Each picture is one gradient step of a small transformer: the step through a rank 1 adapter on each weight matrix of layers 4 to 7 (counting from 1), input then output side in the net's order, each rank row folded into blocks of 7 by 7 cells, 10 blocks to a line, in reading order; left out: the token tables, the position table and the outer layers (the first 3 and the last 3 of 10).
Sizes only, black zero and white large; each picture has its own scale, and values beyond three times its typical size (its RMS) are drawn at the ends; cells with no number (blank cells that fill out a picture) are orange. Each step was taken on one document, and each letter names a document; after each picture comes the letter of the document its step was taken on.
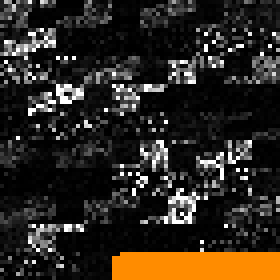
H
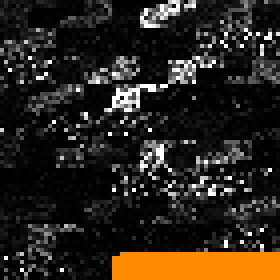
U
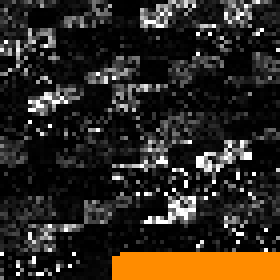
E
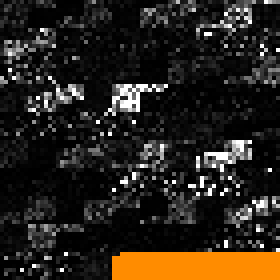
U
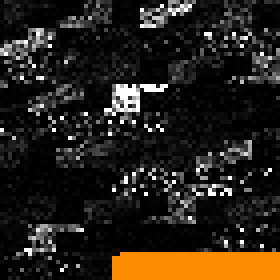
U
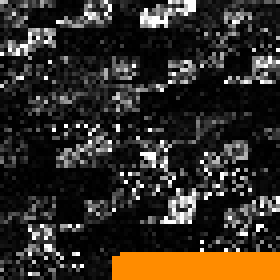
H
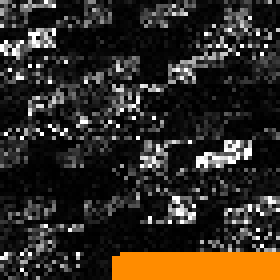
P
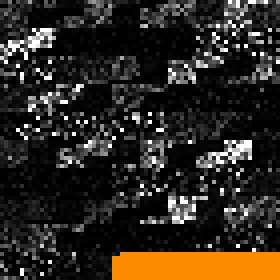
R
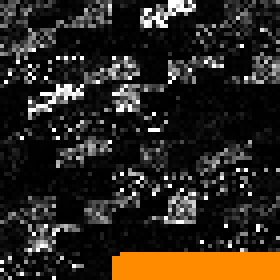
H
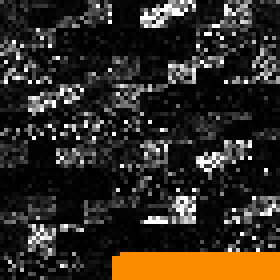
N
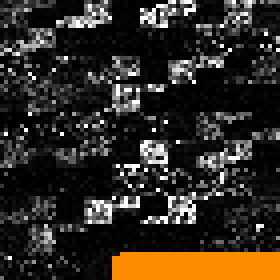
H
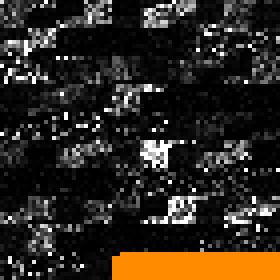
H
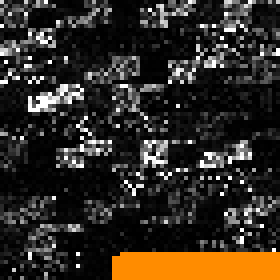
P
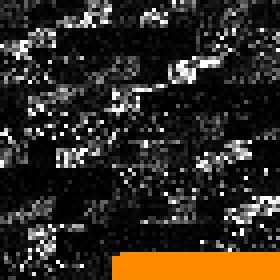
N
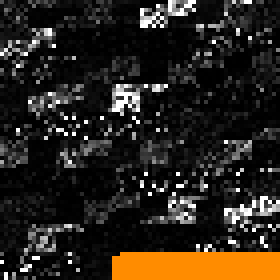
R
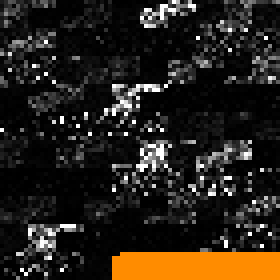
U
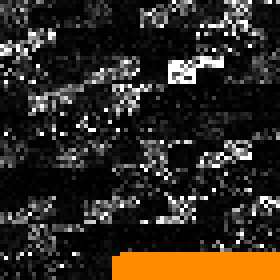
N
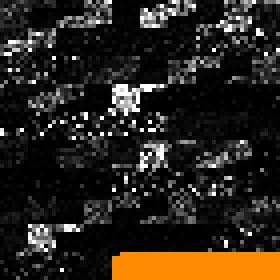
U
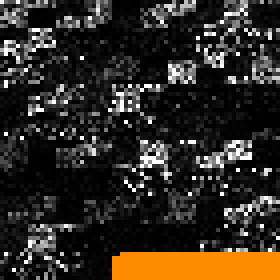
P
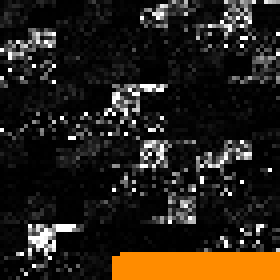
U
